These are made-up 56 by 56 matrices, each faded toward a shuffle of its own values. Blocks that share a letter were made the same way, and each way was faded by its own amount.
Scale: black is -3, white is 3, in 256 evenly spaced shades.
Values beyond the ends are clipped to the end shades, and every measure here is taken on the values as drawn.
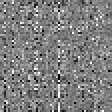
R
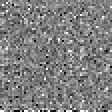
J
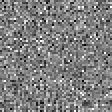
J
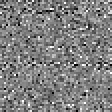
J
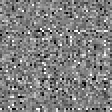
J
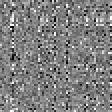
R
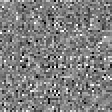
J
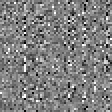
R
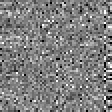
R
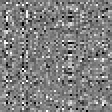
R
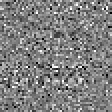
J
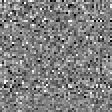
J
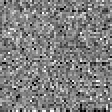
J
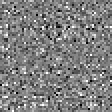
J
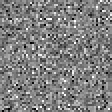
J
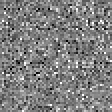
J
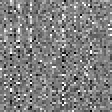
R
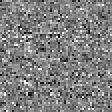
J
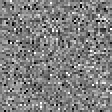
J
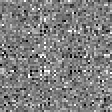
J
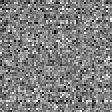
J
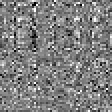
R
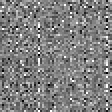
R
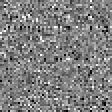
J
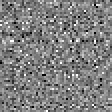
J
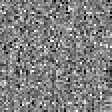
J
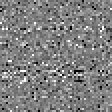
J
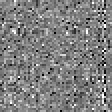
R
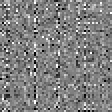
R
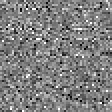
J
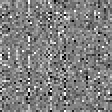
R
